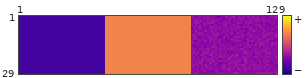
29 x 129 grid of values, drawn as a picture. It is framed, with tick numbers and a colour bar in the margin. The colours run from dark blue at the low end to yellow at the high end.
The table splits into one row of 3 panels. Panel 1,1: very low, flat. Panel 1,2: high, flat. Panel 1,3: low, fine-grained, faint in contrast.
